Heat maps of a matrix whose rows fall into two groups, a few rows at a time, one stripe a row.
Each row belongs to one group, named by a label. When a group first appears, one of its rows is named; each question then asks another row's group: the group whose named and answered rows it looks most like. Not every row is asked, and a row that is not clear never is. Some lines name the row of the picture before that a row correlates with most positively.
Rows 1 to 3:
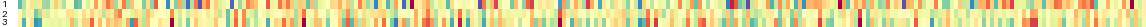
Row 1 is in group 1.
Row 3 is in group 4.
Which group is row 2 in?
4
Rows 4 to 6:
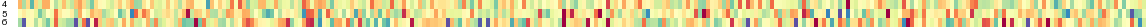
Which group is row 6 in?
1
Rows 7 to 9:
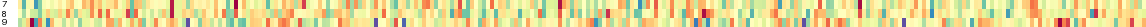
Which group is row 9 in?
1
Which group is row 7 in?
4
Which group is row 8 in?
4
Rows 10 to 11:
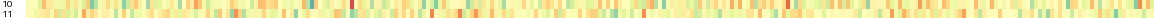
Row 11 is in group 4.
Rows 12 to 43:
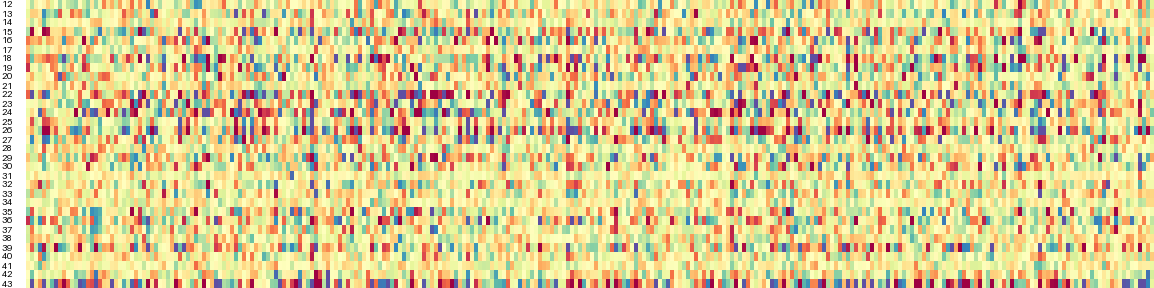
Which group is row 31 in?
1
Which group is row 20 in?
4
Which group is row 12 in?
1
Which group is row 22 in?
4
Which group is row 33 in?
1
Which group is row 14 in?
4
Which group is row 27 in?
4
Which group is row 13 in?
4
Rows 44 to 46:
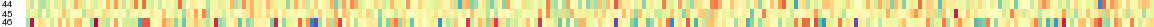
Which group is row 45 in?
1
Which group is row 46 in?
1
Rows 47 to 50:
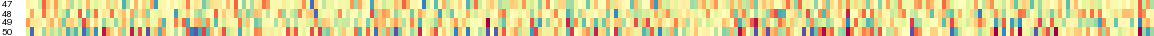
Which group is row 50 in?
1
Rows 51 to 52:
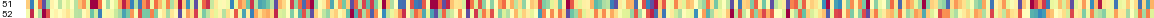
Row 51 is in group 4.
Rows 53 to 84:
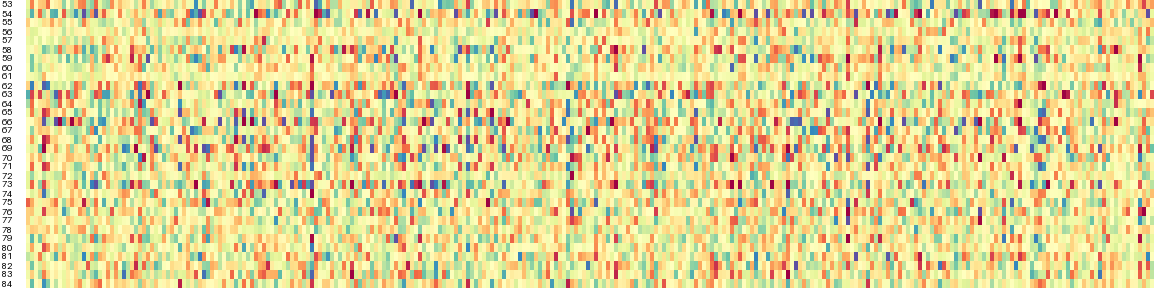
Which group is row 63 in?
1
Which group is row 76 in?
1
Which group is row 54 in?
1
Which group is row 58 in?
4
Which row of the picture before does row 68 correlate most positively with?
52
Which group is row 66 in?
4
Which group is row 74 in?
4
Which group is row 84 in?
4
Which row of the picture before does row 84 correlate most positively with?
51
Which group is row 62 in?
4
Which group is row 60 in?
1
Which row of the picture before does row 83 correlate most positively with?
52
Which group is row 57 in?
1
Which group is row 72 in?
1
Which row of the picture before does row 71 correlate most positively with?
52
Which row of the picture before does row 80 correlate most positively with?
52
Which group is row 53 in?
1
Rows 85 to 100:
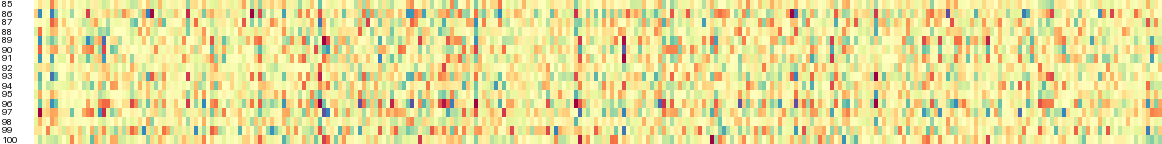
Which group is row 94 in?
1
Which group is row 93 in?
4
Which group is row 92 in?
4
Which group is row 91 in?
1
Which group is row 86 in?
4
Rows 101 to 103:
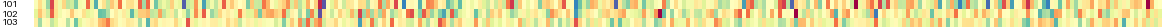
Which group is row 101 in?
1
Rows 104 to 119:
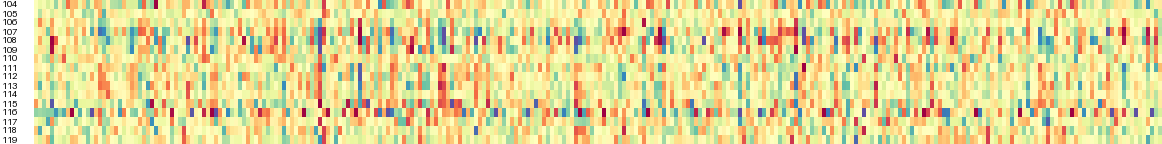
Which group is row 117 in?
1
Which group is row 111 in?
4
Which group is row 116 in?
1
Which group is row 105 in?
1
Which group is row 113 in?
4
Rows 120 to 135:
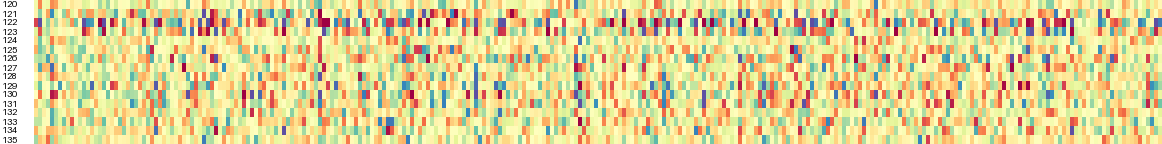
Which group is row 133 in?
1
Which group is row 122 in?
1
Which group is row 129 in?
1
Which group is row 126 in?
1
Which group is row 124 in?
1
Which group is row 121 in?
4
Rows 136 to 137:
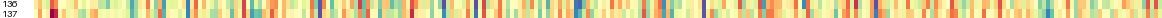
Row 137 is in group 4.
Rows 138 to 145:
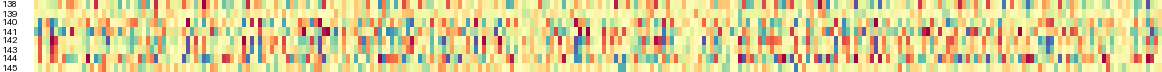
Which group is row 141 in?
1
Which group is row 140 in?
4
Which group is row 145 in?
4
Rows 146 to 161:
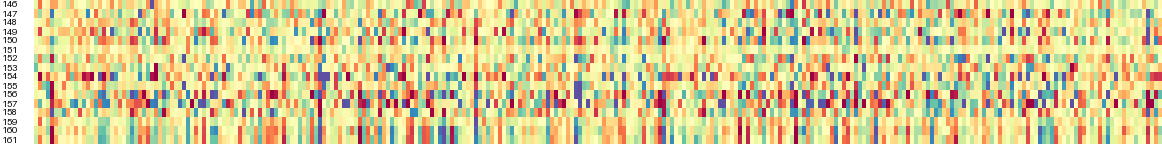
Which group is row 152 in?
1
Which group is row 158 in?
4
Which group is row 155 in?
1
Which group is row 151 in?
4
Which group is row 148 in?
4
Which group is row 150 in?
4
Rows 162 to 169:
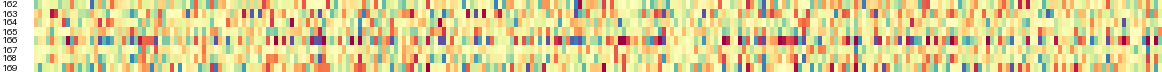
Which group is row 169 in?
1
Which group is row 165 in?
4
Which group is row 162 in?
1
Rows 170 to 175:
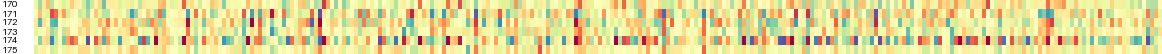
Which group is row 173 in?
4
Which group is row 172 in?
4
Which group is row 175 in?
4
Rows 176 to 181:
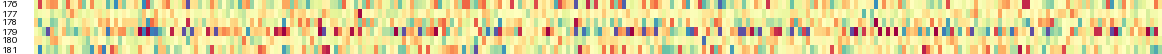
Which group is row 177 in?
1
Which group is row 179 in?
1
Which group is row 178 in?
4
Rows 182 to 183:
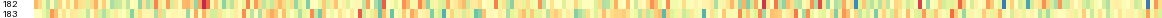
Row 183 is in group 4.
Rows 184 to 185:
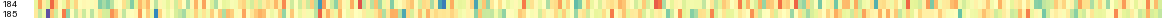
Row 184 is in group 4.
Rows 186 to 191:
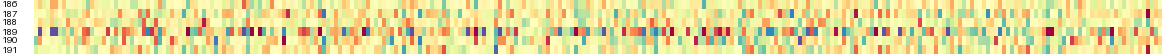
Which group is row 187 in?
1
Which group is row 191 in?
1
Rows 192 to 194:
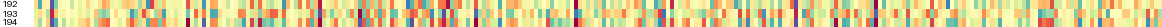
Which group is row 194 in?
4
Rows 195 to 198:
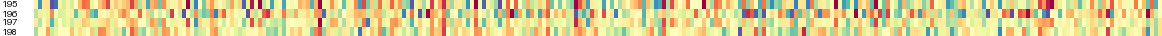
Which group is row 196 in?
1
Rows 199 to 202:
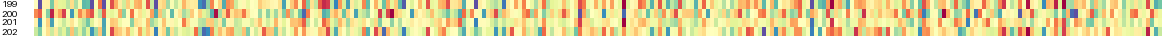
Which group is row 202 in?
1
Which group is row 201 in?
1
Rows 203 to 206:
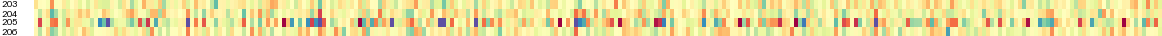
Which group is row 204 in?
4
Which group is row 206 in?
4
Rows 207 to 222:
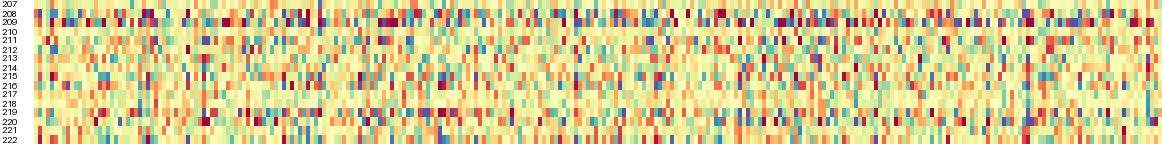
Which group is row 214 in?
1
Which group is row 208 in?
4
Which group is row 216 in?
4
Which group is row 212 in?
4
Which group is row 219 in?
4
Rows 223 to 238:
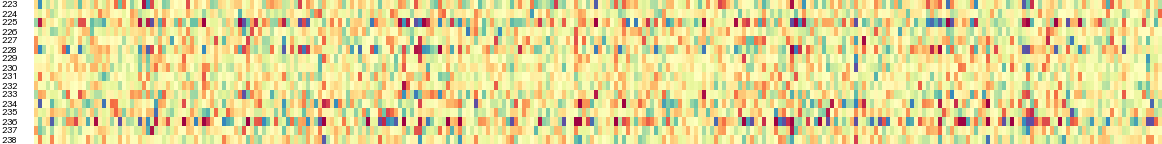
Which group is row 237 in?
4
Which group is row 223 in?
4
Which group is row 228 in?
4
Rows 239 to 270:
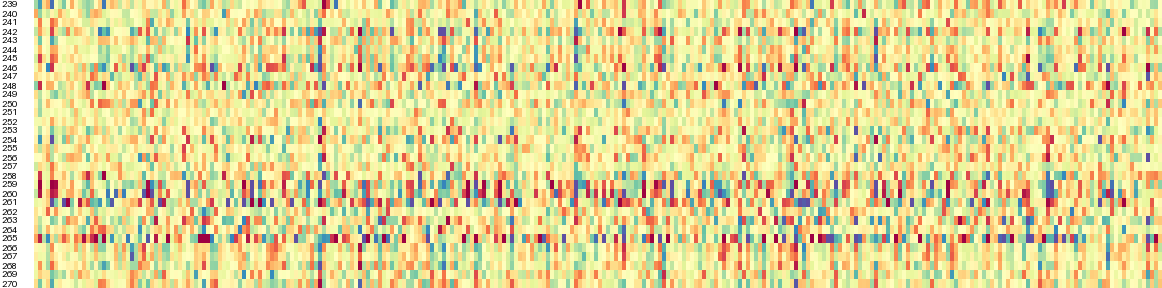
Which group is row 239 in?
1
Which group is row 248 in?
1
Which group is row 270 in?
4
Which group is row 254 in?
4
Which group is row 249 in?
4
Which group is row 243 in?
4
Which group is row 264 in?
4
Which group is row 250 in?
4
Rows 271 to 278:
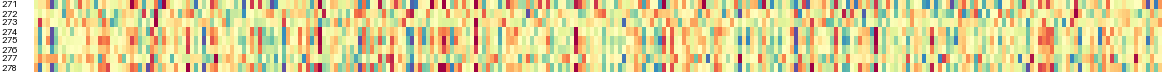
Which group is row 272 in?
1
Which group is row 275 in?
4
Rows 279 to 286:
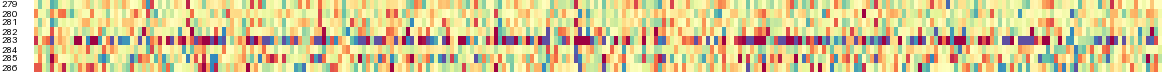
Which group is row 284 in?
1
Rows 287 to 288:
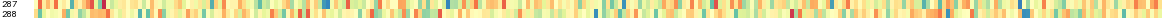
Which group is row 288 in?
4
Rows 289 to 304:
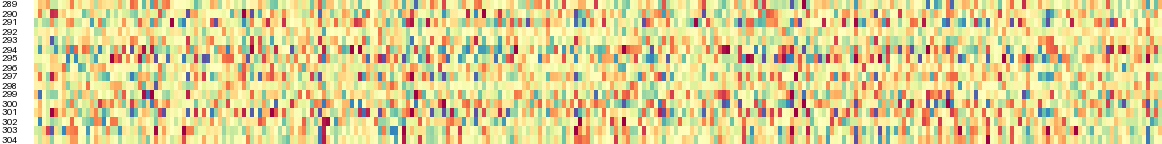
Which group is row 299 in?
4
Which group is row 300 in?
4
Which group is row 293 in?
4
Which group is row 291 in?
1
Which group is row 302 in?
1
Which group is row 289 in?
4
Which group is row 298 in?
1
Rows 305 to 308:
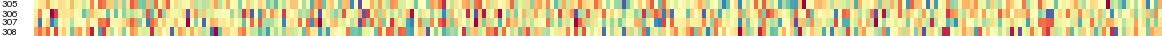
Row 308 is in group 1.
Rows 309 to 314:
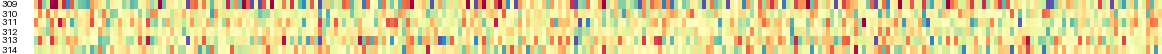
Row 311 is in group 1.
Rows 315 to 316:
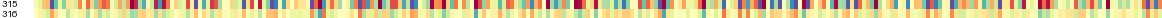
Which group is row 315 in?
4
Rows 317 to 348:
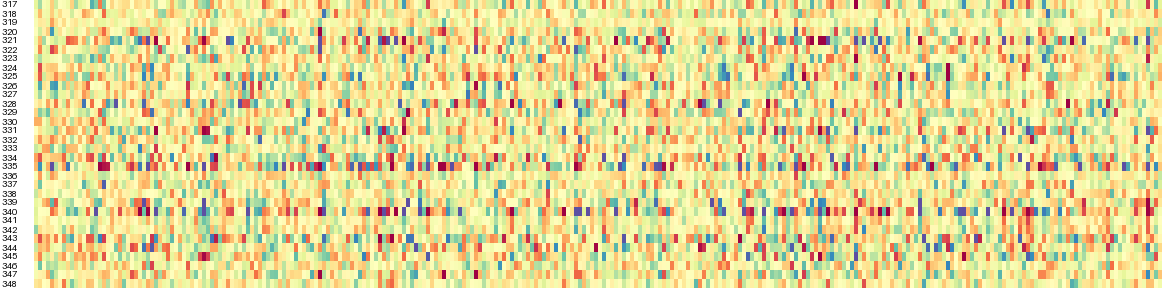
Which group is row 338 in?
1
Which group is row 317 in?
1
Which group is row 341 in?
1
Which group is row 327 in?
4
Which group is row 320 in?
4
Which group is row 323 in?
1
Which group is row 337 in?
1
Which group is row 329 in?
1
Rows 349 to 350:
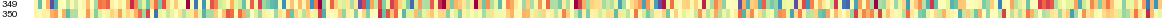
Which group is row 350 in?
1
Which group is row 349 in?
4
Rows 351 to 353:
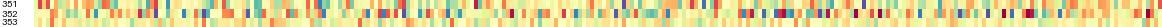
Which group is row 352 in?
1
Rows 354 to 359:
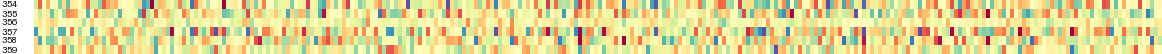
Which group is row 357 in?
1
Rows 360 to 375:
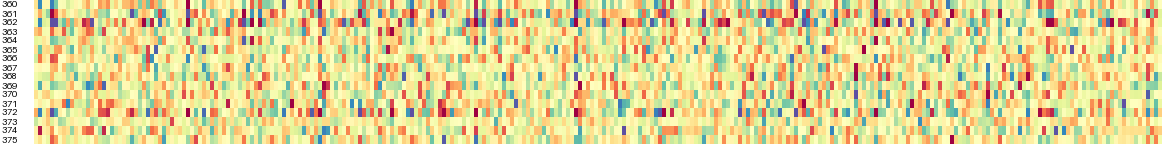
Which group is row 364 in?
4
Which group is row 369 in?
1
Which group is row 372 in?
4
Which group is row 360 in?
4
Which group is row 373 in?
1
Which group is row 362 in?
4
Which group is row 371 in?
4
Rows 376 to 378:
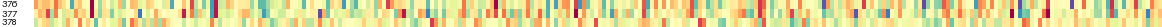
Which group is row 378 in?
4
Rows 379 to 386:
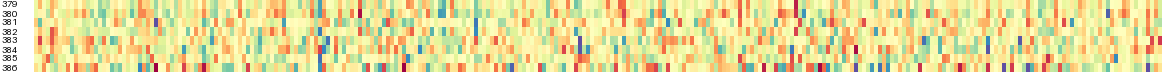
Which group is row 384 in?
1
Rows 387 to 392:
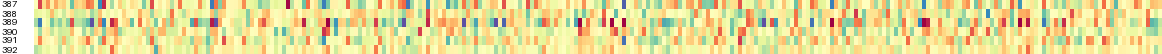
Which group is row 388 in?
1
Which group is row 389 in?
1
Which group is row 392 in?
1
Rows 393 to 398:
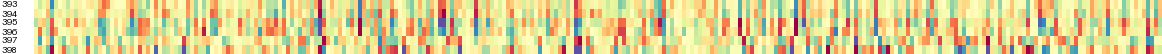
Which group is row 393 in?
4
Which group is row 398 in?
1
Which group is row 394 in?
4
